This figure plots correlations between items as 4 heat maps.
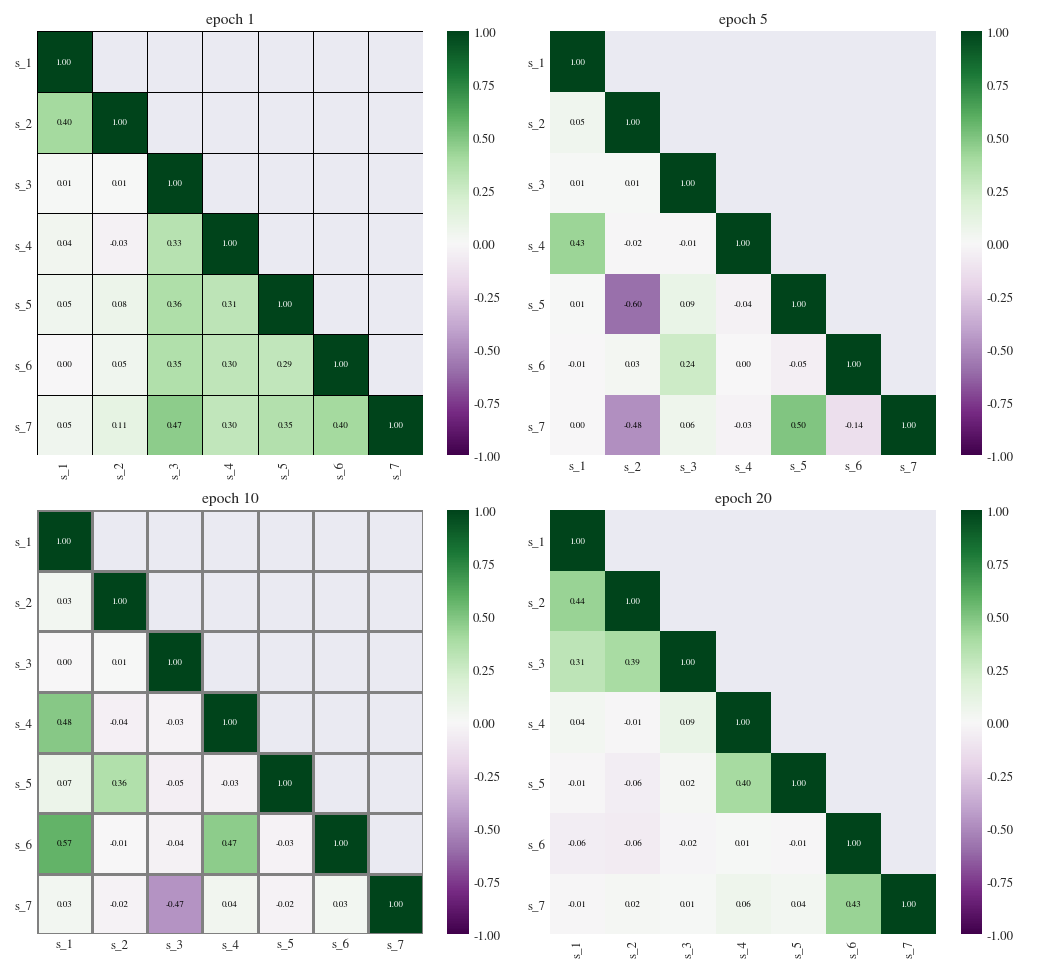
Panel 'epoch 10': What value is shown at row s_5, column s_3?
-0.05
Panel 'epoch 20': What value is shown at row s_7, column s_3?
0.01
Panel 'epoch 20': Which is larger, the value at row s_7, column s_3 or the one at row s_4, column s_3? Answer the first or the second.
the second
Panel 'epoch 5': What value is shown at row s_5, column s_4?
-0.04
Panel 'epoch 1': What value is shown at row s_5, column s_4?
0.31
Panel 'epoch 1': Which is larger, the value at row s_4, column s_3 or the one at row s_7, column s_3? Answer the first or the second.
the second
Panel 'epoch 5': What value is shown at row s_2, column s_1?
0.05
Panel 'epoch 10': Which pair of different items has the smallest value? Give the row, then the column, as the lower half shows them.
s_7, s_3
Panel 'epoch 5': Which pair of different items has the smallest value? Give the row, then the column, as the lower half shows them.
s_5, s_2
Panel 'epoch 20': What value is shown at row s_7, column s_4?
0.06
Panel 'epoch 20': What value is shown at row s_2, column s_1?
0.44
